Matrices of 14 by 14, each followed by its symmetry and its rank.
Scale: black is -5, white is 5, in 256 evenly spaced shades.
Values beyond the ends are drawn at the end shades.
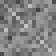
symmetric, full rank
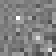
symmetric, rank three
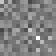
symmetric, rank three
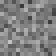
neither, full rank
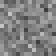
neither, full rank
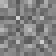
symmetric, rank three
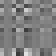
neither, rank one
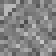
symmetric, full rank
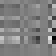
neither, rank one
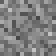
symmetric, full rank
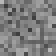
symmetric, full rank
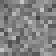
neither, full rank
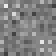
symmetric, rank three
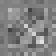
symmetric, rank three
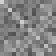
symmetric, full rank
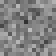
neither, full rank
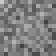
symmetric, full rank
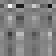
neither, rank one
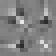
symmetric, rank three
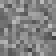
neither, full rank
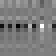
neither, rank one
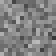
neither, full rank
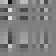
neither, rank one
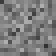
symmetric, full rank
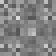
symmetric, rank three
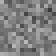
neither, full rank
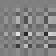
neither, rank one
